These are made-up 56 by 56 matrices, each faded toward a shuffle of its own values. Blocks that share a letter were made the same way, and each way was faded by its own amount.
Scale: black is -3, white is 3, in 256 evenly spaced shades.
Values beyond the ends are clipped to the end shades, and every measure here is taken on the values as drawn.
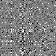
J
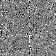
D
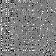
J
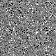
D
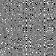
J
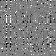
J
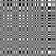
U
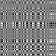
U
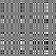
U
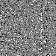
D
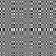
U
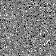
D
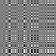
U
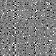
J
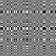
U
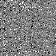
D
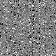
D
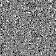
D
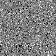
D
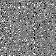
D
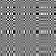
U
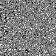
D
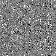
D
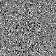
D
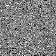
D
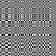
U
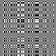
U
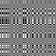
U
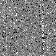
D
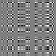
U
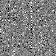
D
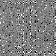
J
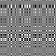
U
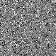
D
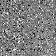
D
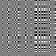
U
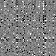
J
